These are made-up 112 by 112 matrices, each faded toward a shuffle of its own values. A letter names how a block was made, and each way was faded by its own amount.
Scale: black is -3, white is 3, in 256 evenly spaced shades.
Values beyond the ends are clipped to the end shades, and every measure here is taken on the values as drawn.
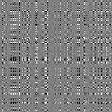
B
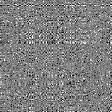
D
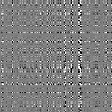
B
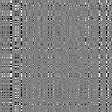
B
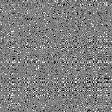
D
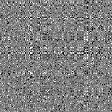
D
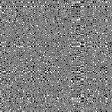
D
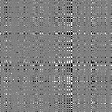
B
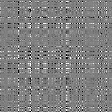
B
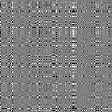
B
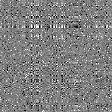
D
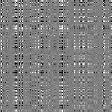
B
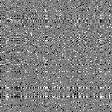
D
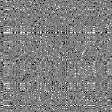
D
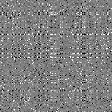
D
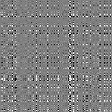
B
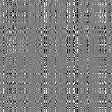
B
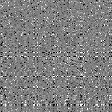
D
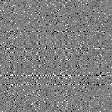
D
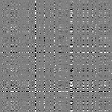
B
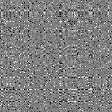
D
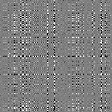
B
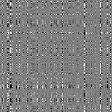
B
